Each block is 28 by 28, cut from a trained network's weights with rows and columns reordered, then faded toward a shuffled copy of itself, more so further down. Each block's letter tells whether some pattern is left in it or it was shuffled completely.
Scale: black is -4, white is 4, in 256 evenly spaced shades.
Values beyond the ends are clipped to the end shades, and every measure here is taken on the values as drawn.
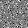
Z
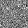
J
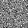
Z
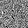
Z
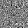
J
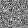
J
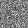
Z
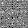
J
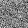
Z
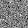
Z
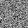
Z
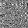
J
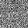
J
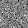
Z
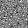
Z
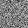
J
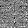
J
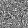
Z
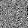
J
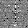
J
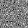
J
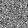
Z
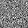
J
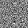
J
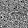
Z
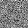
J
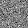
Z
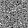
Z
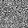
J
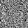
J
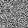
Z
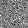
Z
